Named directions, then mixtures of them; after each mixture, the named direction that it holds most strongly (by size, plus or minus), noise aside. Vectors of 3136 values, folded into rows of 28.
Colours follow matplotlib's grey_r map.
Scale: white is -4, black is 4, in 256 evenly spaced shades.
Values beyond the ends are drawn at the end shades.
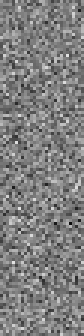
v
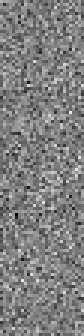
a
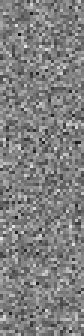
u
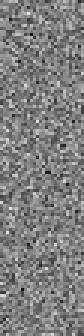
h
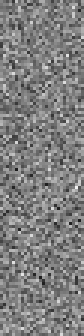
v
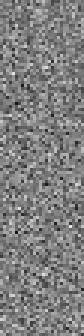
v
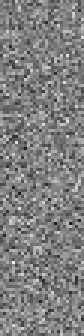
v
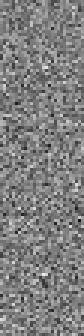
v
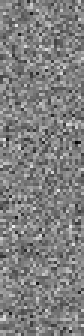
u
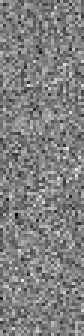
a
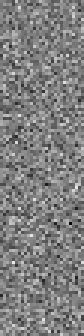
v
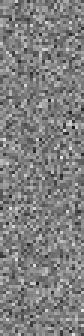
u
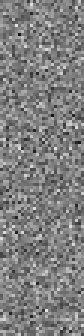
u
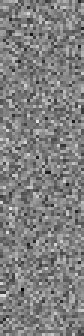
h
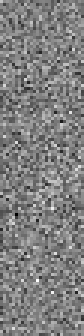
a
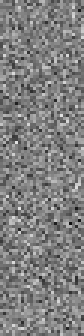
v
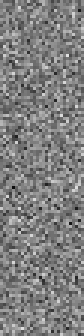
v
